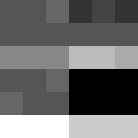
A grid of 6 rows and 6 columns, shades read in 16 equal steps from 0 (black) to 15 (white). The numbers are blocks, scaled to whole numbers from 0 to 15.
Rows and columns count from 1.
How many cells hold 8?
3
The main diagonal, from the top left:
5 5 8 0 0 12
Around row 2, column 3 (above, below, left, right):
6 8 5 5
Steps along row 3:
same same up same down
